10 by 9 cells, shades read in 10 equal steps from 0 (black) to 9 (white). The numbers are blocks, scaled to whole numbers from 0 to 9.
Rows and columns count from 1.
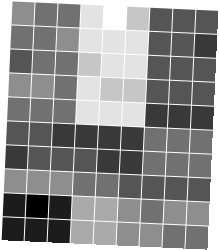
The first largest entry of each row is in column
5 4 5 4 4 7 7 1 4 4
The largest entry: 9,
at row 1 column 5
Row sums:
46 45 43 45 42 26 27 35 33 33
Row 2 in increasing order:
2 3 3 4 4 5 8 8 8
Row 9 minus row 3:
-2 -4 -3 -1 -2 -3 1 2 2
